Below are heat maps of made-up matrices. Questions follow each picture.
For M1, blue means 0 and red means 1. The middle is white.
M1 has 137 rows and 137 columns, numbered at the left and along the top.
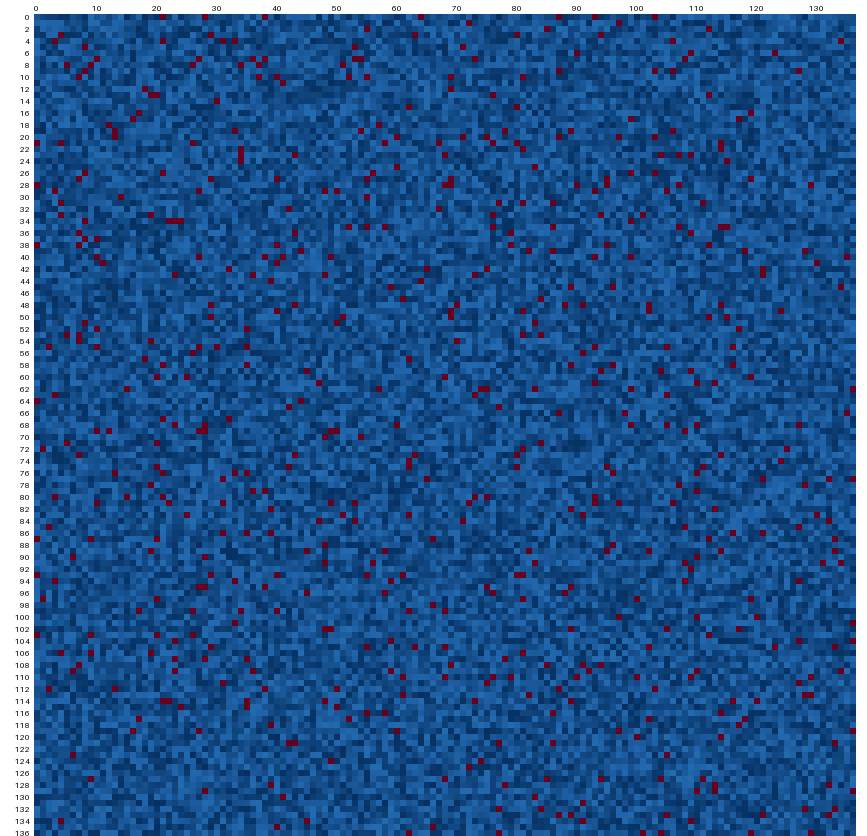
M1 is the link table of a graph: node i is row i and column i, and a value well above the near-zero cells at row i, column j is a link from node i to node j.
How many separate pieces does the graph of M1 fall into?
4
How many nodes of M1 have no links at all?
3
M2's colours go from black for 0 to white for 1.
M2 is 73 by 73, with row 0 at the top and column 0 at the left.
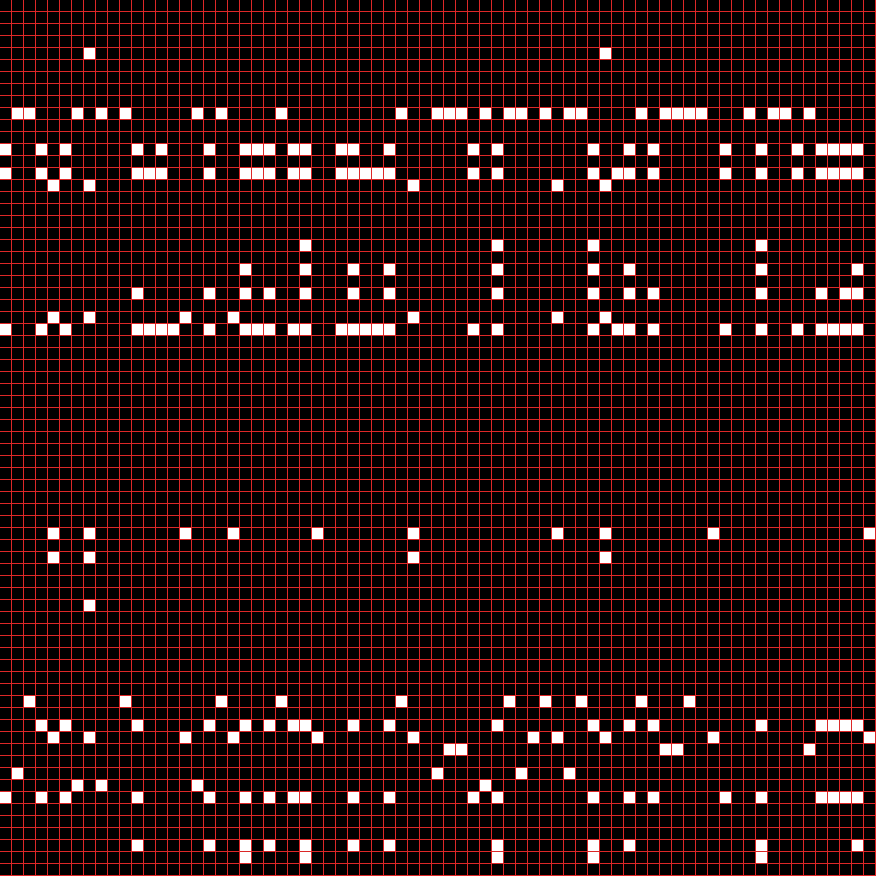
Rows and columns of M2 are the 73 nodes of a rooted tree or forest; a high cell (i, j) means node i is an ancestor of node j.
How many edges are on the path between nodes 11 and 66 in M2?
4
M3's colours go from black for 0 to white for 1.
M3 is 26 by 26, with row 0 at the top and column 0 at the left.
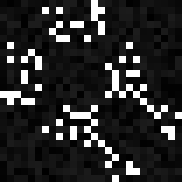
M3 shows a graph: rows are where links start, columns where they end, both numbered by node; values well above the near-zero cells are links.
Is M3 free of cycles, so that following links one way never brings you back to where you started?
no
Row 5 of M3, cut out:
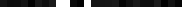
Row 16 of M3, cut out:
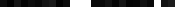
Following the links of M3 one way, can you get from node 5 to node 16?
yes
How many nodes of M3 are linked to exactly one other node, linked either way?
6
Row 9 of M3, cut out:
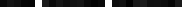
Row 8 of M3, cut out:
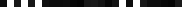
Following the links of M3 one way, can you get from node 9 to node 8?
yes
